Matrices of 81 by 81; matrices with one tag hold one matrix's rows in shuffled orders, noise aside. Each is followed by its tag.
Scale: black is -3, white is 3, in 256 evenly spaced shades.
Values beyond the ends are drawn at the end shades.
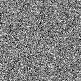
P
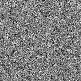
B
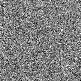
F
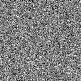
B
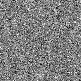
B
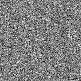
B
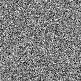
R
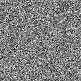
B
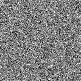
P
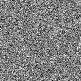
P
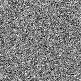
B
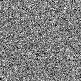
R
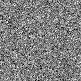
B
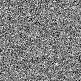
R
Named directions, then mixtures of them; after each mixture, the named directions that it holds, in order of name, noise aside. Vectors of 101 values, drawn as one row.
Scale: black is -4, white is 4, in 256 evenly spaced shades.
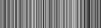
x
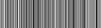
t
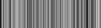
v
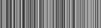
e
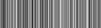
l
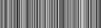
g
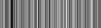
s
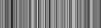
s, x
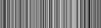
l, x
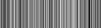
l, x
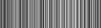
e, l, x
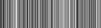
l, v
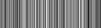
g, x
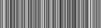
l, s, x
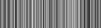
x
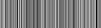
g, t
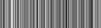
s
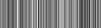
g, s, x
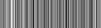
e, s, t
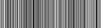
t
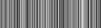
g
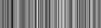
g, l, s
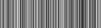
g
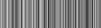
e, l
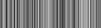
e, g, x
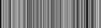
v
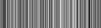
l, x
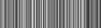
g, l, x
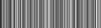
e, t, v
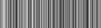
l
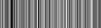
s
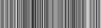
l, t, x
